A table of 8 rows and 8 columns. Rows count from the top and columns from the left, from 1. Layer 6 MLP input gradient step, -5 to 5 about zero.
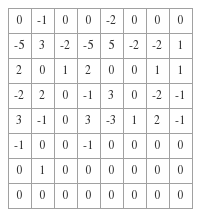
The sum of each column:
-3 4 -1 -2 3 -1 -1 0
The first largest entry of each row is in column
1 5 1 5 1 2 2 1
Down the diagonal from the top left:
0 3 1 -1 -3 0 0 0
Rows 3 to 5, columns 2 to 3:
0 1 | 2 0 | -1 0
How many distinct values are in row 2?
5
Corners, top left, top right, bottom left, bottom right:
0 0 0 0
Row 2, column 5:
5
